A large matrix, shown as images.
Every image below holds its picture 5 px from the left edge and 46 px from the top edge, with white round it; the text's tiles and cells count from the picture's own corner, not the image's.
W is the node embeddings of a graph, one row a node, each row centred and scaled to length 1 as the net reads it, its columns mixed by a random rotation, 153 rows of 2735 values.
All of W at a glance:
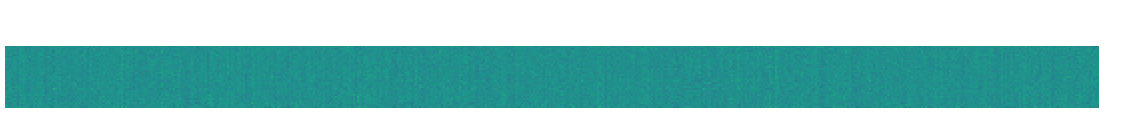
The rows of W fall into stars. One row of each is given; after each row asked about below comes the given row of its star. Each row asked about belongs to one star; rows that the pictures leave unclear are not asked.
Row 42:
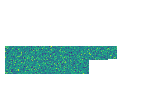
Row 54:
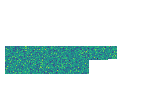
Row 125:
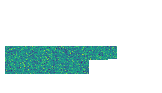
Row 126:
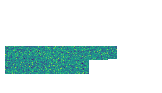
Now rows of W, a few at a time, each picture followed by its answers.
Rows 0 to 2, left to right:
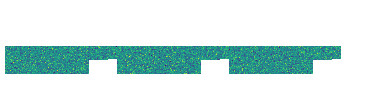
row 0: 54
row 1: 42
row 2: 54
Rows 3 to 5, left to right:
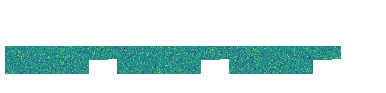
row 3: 126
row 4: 126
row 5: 54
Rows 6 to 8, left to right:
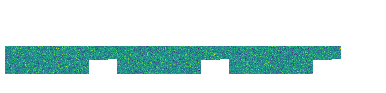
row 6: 126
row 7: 126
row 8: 125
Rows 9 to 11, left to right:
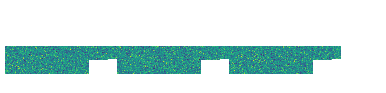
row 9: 54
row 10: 42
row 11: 54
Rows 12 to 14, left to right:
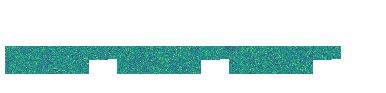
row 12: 42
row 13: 126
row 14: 54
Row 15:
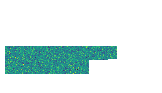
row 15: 54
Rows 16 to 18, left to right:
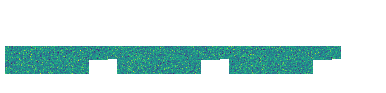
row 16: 54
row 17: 42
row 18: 42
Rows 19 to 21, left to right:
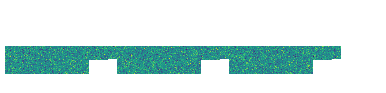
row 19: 42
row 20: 125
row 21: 125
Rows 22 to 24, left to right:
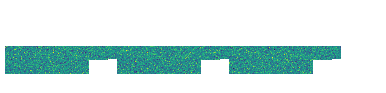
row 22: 126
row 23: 126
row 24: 126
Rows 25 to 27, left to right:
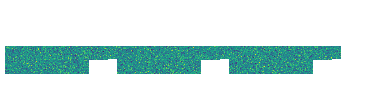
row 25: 42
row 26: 42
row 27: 54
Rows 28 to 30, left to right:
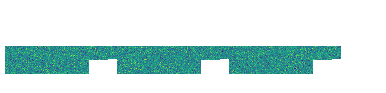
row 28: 126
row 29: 125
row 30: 126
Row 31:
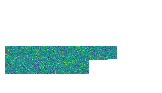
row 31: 125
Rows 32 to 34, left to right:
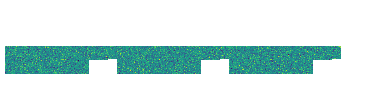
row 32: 126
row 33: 42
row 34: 42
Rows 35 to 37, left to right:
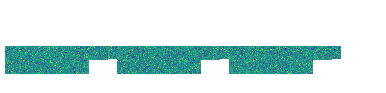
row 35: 126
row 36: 125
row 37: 125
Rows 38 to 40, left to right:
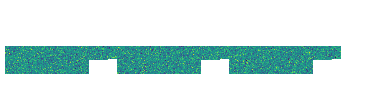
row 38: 54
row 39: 42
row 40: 125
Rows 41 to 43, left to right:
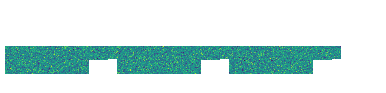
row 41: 54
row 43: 126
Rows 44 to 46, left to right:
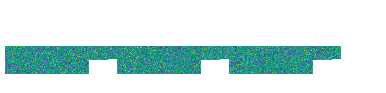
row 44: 126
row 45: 125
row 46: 125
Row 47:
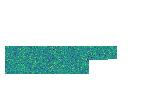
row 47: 54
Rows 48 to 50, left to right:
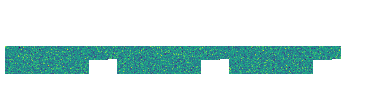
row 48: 42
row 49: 126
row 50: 54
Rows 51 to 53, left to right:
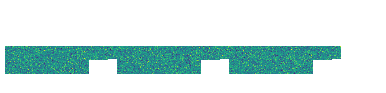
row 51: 125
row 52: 42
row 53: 42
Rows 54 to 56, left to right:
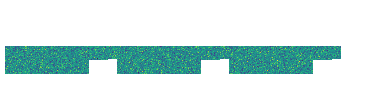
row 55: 54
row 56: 126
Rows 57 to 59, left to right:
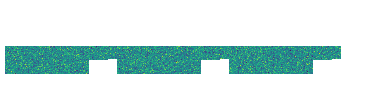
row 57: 126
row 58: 42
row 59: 54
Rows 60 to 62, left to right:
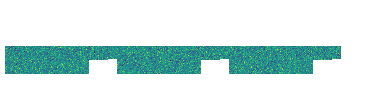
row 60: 54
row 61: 126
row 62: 42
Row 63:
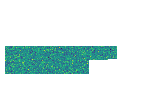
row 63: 125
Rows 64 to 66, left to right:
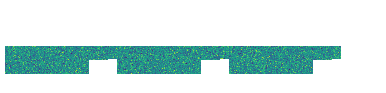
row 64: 125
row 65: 42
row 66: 54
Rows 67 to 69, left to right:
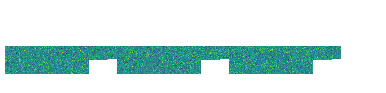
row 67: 125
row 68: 126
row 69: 125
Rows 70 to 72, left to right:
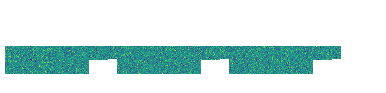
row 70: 125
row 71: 126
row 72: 126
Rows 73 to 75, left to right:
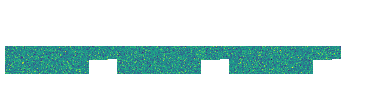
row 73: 125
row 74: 125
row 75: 126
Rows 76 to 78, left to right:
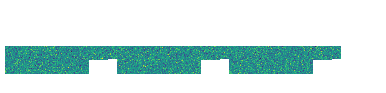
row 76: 54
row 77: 42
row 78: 54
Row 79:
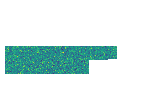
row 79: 125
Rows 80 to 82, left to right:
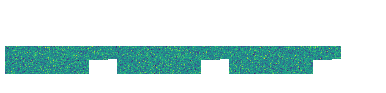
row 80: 126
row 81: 126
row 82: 54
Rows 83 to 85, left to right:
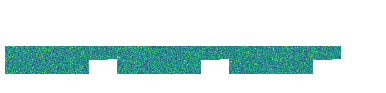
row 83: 125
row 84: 125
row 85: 126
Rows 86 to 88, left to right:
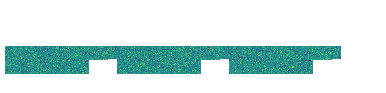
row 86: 126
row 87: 126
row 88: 126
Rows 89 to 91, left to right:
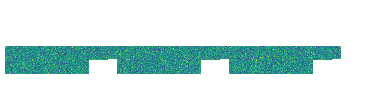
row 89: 125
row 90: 126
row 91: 42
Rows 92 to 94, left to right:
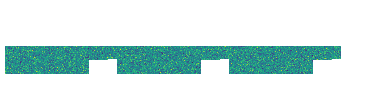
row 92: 54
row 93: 125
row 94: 54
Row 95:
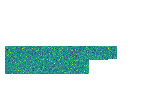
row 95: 42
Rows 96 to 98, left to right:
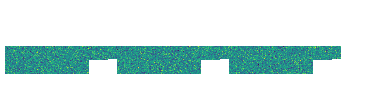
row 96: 126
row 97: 54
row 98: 42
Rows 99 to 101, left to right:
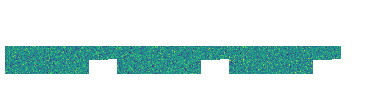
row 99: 54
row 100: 42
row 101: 125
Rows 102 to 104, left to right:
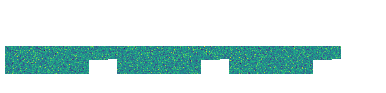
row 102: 126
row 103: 126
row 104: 54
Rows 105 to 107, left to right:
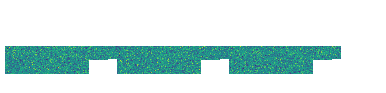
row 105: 126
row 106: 126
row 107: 126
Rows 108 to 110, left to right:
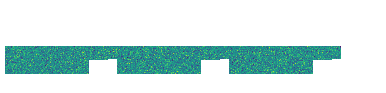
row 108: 125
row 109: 126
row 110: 126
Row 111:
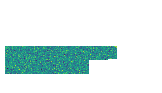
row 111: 42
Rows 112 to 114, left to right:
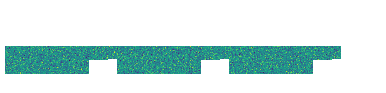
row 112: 54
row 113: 54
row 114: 125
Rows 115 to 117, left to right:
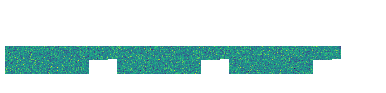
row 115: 54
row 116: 42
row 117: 126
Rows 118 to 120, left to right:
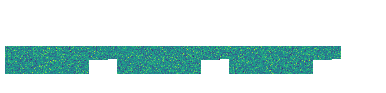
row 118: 126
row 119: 42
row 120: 125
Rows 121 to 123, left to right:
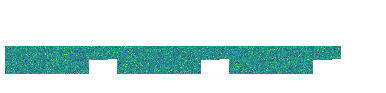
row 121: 126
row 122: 125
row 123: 125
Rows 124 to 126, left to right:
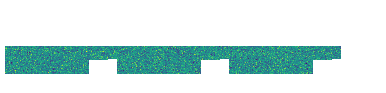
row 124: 54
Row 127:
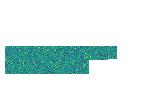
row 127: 125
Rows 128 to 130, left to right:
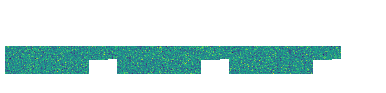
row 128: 42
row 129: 126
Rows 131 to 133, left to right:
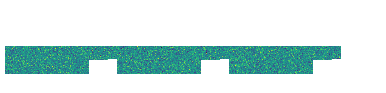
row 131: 125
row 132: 125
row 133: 125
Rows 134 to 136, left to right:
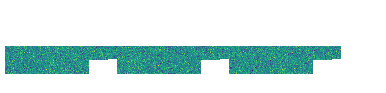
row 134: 126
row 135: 125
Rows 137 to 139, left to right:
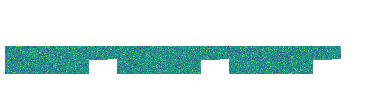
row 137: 126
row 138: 126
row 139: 125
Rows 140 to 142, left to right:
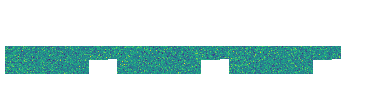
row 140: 125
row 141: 125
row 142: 54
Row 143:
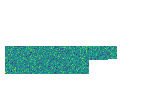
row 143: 54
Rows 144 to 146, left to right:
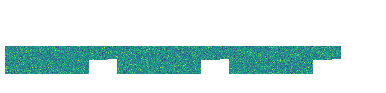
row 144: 54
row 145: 54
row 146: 126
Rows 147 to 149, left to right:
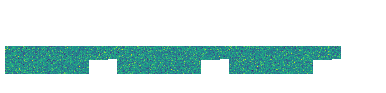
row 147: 42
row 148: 125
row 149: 42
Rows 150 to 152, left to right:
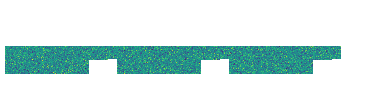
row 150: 125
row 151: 42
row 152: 42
